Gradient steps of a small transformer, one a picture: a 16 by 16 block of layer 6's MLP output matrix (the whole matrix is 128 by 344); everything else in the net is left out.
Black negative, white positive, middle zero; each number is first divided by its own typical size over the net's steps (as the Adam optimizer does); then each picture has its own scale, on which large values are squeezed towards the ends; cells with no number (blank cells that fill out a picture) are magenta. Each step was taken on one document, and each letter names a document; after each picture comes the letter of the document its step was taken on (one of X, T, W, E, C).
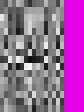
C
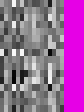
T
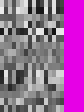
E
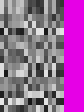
E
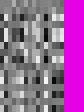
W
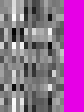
T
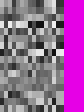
E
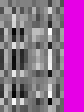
T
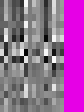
W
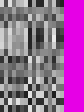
E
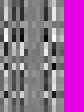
W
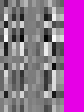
W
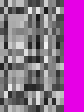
C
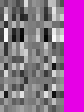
W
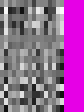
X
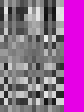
C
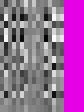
W
